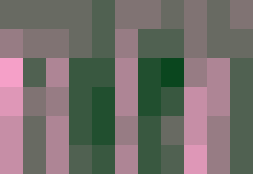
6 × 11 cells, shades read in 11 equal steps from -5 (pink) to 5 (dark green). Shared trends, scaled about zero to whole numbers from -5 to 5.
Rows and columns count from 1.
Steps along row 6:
up down up up down up down down up up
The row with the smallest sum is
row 6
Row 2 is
-1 0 0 1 2 -1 2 2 0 1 1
